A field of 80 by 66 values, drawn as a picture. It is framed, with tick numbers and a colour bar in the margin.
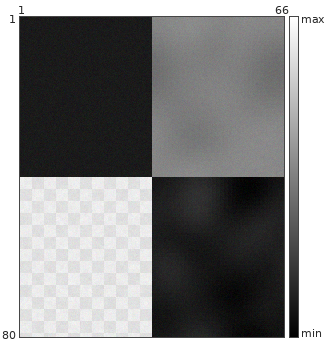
The table splits into 2 rows of 2 panels. Panel 1,1: very low, flat. Panel 1,2: middling, smooth, faint in contrast. Panel 2,1: very high, checkered, faint in contrast. Panel 2,2: very low, smooth, faint in contrast.
